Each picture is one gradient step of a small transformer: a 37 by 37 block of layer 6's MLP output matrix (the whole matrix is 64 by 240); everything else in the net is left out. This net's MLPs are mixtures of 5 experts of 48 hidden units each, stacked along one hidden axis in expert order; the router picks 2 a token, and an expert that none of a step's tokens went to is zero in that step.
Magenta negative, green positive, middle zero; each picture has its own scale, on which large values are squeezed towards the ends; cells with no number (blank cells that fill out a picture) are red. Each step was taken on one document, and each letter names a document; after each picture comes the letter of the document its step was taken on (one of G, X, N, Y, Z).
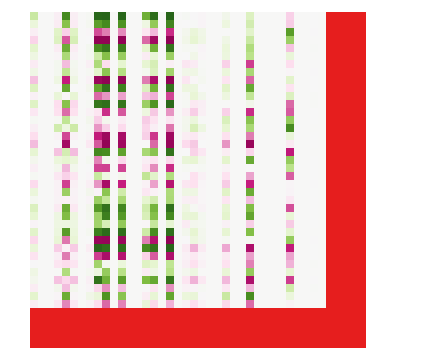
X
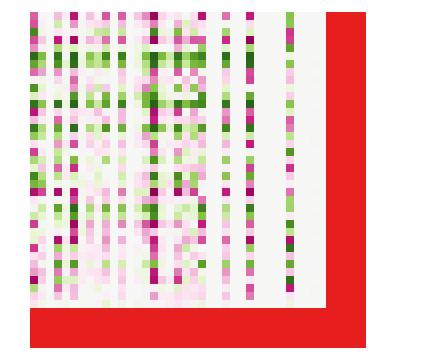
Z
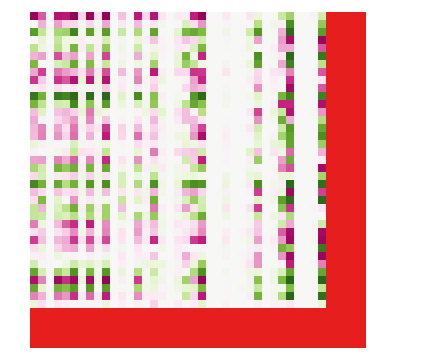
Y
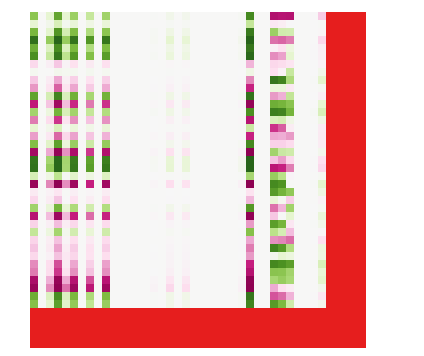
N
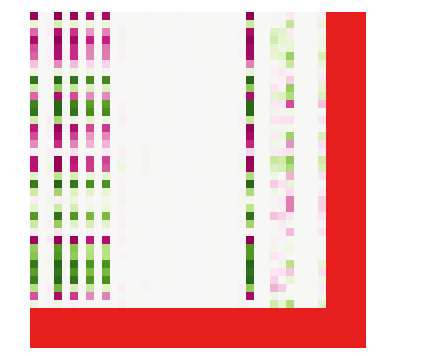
N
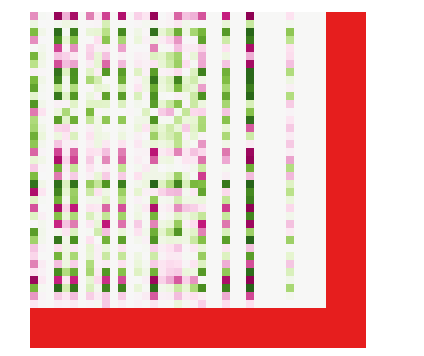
Z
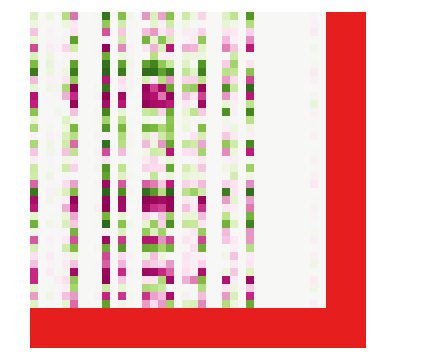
X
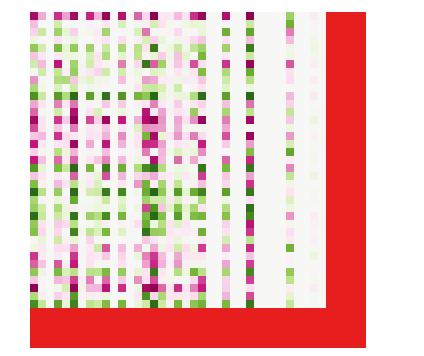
Z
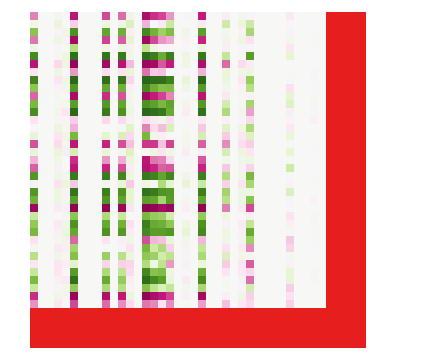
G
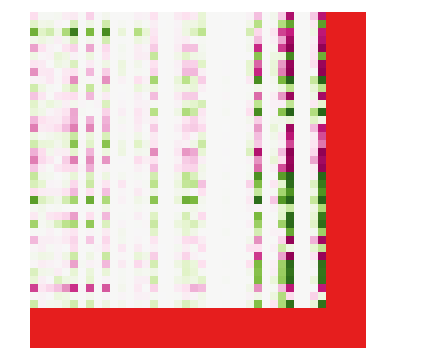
Y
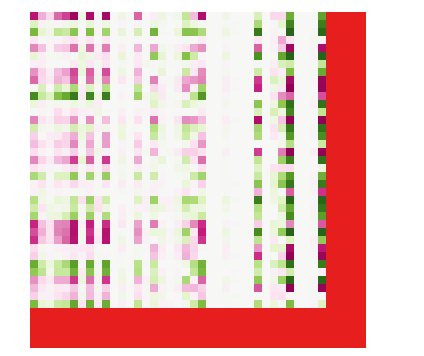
Y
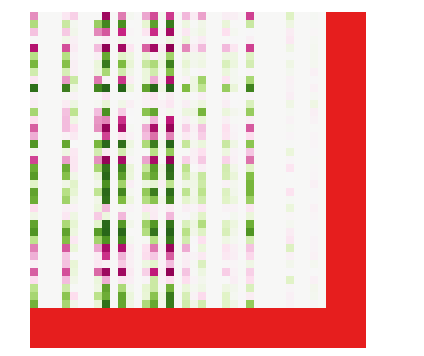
G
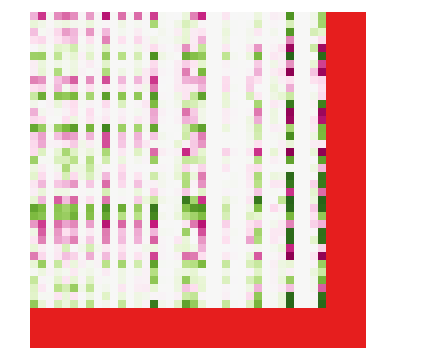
Y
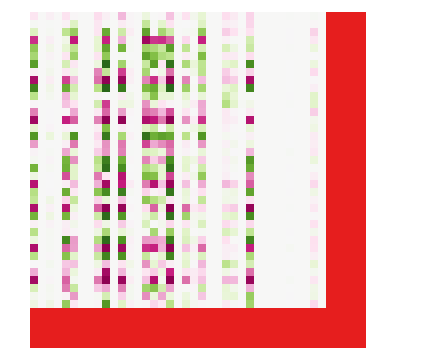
X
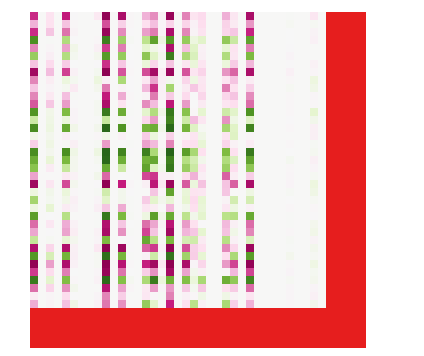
X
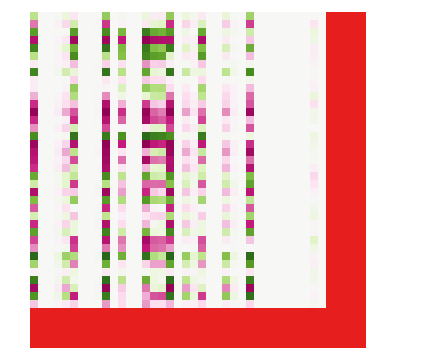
X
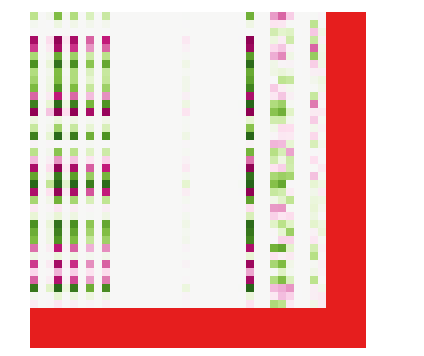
N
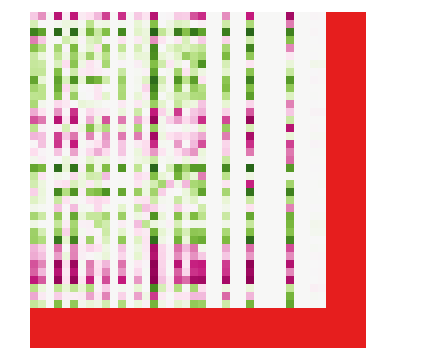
Z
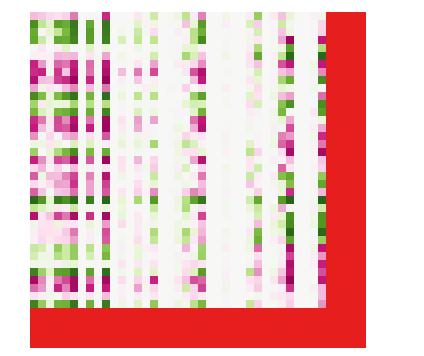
Y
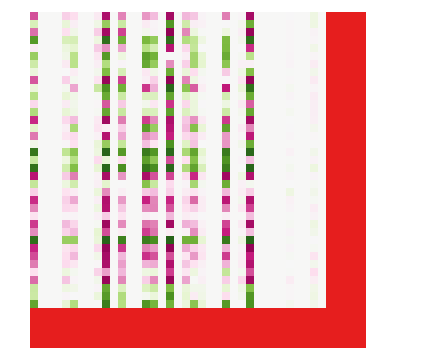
X
